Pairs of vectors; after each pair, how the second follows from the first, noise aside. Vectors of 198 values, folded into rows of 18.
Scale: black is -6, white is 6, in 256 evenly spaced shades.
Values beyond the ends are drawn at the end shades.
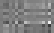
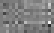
copied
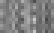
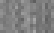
shrunk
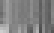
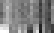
scaled up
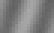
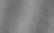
shrunk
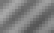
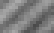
copied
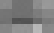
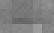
shrunk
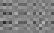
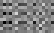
scaled up
